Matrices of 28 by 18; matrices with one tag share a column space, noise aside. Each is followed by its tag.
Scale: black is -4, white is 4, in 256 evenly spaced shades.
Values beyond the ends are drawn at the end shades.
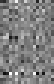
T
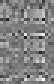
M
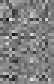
M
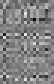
M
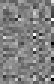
M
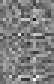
M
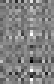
T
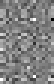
M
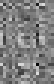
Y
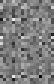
M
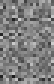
M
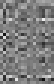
M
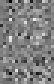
T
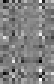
T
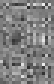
Y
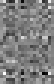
T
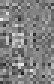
Y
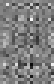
Y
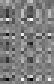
M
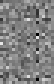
M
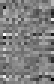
M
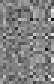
M
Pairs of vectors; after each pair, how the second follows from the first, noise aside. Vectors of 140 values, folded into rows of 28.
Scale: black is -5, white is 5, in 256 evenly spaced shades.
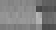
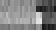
scaled up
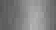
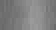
shrunk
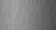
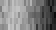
scaled up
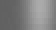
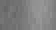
shrunk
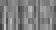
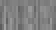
shrunk
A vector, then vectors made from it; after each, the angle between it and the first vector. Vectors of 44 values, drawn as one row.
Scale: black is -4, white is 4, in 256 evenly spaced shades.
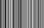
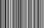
nearly parallel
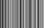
partly aligned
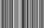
partly opposed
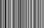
nearly parallel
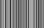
partly aligned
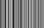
nearly parallel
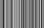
partly opposed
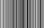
orthogonal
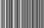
nearly opposite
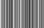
nearly opposite
